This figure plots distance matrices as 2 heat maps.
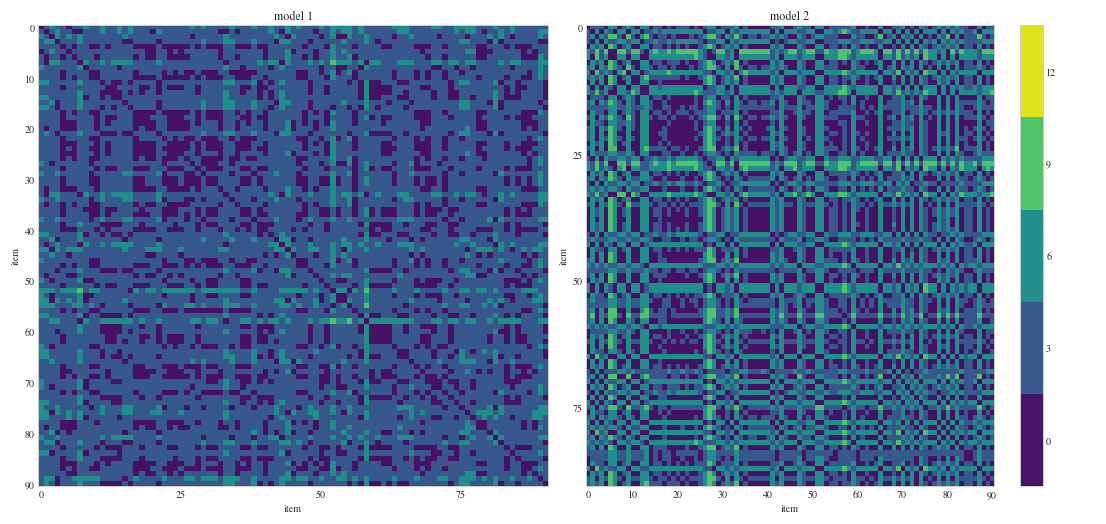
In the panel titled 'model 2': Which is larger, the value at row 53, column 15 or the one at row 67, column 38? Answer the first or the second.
the first
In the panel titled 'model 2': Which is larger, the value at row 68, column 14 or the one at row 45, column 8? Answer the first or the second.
the first
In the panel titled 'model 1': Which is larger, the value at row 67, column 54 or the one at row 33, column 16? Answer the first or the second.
the second
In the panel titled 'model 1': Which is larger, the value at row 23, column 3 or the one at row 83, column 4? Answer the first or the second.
the first
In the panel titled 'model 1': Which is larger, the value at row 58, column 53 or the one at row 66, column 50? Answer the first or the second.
the first
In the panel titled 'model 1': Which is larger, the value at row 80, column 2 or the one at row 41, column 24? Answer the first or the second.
the first
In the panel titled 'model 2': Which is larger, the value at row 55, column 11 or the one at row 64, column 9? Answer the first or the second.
the second
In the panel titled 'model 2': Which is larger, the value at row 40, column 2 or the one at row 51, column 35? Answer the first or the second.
the second
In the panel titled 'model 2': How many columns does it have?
91
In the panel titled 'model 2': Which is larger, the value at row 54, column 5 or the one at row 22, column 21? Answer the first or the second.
the first
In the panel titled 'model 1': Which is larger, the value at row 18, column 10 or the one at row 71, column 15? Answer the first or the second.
the second
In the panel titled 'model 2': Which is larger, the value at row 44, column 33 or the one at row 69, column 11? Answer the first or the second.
the first
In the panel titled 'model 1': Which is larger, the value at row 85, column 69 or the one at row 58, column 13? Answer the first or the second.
the second
